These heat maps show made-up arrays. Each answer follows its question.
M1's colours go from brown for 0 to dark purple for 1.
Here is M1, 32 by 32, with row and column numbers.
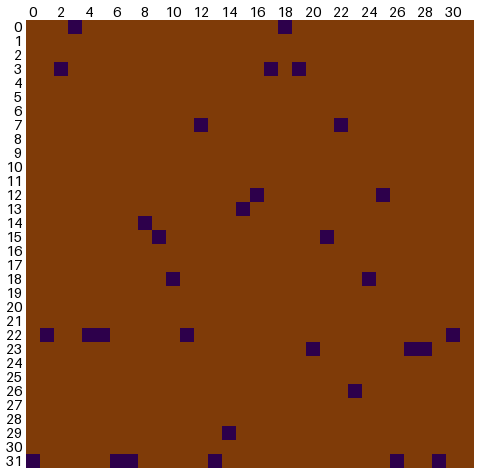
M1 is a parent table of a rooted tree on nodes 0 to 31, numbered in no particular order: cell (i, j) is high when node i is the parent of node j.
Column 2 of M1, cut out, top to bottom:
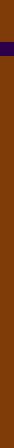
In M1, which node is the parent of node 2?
3
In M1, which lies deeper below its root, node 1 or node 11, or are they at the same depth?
the same depth
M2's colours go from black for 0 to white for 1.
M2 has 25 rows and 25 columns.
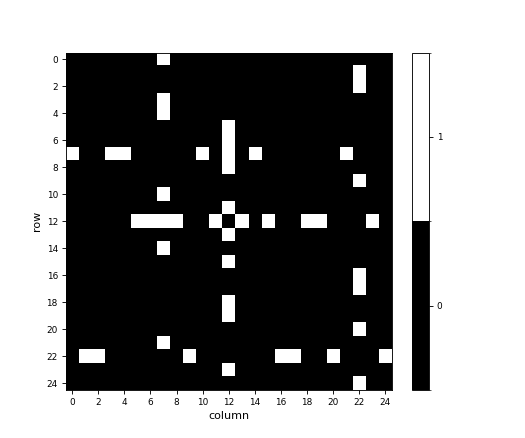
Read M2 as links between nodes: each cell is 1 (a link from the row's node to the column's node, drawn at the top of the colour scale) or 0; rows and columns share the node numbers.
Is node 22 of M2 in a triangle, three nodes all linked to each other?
no
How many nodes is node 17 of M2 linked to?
1
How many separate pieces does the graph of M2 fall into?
2
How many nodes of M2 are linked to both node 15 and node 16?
0
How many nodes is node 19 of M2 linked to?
1
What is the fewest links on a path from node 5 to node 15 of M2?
2
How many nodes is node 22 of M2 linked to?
7
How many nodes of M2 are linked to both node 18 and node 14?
0
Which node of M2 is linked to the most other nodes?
node 12
